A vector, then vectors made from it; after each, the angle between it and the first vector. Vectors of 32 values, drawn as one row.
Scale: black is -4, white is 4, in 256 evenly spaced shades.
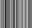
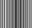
partly opposed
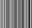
orthogonal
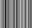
nearly parallel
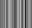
orthogonal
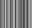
nearly opposite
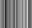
nearly parallel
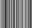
nearly parallel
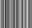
nearly parallel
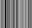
nearly parallel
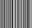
partly opposed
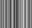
partly aligned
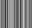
partly aligned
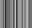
nearly parallel
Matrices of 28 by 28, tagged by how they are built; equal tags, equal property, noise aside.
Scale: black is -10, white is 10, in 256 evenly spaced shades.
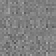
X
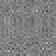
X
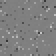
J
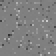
J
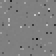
J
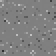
J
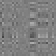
X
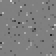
J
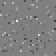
J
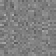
X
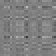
X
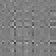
X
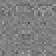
X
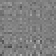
X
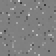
J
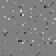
J
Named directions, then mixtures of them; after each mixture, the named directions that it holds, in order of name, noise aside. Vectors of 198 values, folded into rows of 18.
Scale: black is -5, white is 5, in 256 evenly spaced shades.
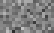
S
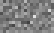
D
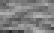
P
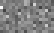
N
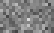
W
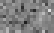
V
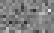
V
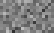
S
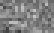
D, P, V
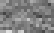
P, W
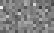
N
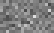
D, W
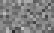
S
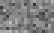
N, P, V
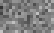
D, N, W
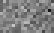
D, S, V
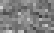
N, P, W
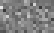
N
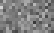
N, S, W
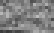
N, P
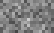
D, W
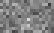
W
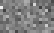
N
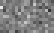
N, V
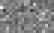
N, V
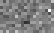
D, N, V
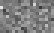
N, S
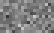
D, S, W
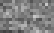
D, P, V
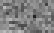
D, P, V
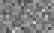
S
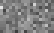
N, W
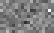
D, V, W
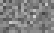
D, V
